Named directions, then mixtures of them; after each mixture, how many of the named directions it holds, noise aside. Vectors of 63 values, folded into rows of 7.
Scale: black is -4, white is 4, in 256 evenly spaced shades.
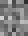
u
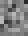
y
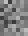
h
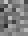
two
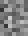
three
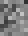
three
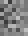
one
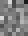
two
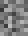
three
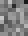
two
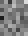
three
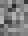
one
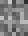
one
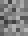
one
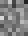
two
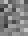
two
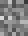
one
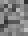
three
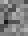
two
